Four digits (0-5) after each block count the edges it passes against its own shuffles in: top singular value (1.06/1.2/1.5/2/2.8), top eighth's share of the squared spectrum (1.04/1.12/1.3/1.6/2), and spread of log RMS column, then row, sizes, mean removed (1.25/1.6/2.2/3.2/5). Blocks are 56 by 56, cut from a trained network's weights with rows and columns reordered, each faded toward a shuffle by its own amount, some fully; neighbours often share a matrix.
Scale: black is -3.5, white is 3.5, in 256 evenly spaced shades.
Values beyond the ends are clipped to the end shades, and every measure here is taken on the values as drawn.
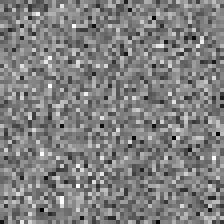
0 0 0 0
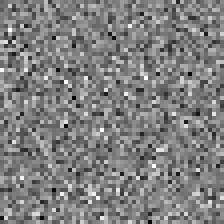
0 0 0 0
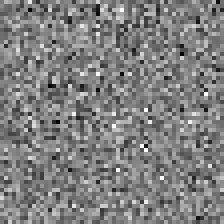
3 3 2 1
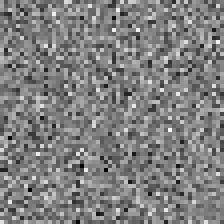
1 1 0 0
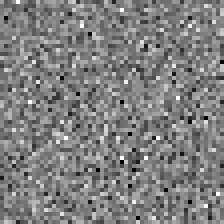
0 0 0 0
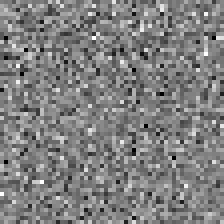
2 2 1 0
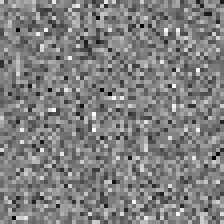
0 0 0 0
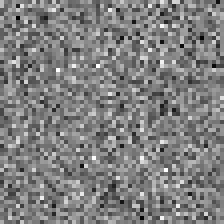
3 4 2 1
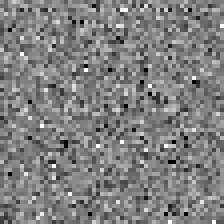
2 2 1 0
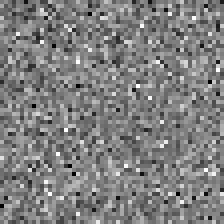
0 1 0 1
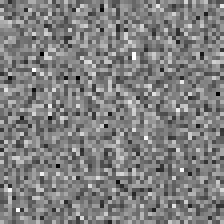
1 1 0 0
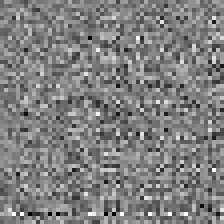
3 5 2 2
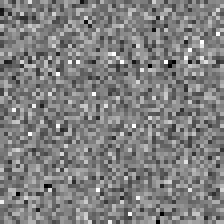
1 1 0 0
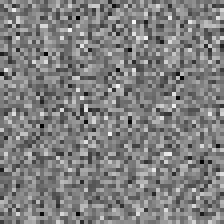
2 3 2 1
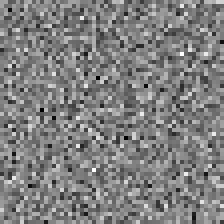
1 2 0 0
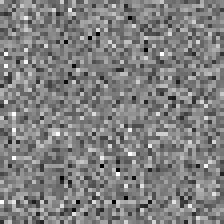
2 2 0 0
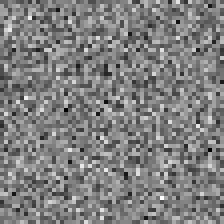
2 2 0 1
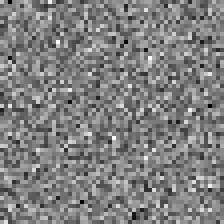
2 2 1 0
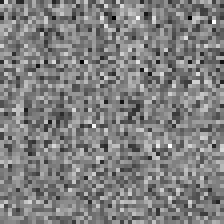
3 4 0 2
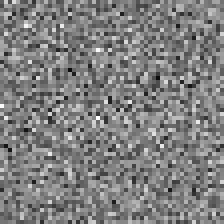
0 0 0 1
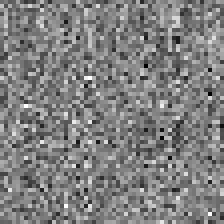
3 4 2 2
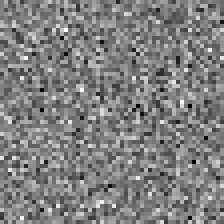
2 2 0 0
